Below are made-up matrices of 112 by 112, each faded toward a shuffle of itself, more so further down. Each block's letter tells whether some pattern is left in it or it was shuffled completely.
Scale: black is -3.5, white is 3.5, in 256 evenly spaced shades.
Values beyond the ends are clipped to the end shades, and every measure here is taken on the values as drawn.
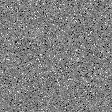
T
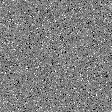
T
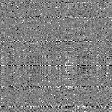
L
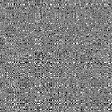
L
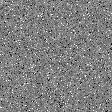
T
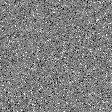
T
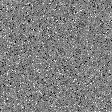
T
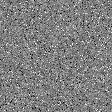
T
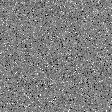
T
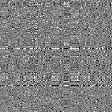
L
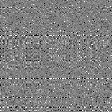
L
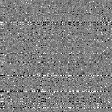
L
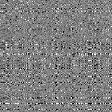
L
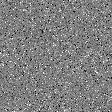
T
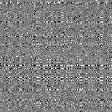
L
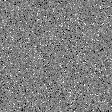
T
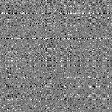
L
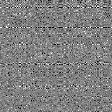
L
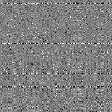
L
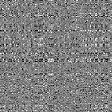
L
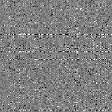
L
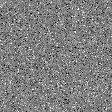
T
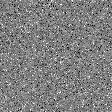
T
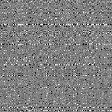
L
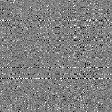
L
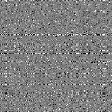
L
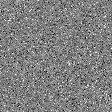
T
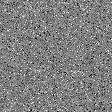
T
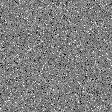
T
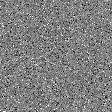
T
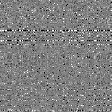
L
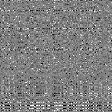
L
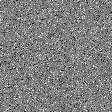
T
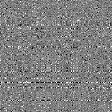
L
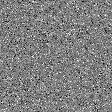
T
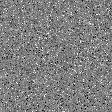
T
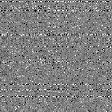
L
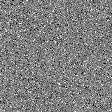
T
